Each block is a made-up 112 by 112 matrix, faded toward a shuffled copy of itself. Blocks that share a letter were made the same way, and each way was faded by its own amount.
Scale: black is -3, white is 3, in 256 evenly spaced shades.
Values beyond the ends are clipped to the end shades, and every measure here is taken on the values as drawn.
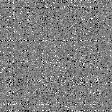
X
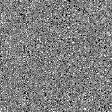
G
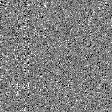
G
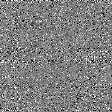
X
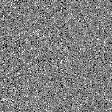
G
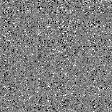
X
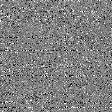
X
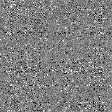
X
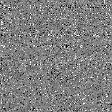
X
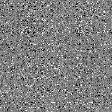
X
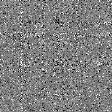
X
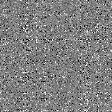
X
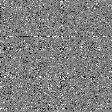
X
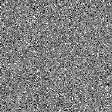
G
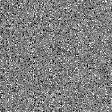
G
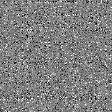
X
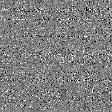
X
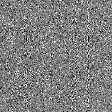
G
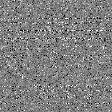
X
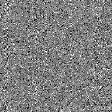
G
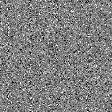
G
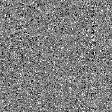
G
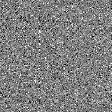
G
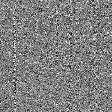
G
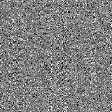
G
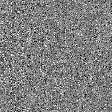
G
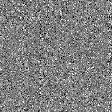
G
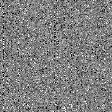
G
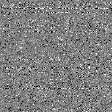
X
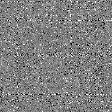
X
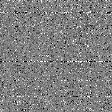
X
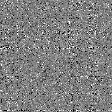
X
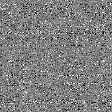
X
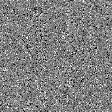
G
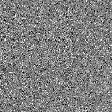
G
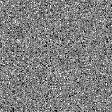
G
